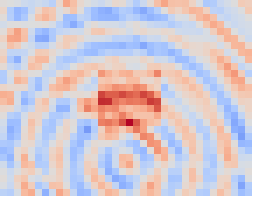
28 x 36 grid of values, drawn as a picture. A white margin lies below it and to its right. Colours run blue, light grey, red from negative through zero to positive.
No overall slope runs across the table. Concentric rings centre on the bottom middle. The ninth with the highest average is the centre. No single row or column stands out from its neighbours. In the centre lies a patch that is higher than the rest.
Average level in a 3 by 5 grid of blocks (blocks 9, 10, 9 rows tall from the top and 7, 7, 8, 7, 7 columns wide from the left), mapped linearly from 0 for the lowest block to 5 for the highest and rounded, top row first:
1 1 0 1 2 / 1 2 5 2 1 / 1 1 1 2 1
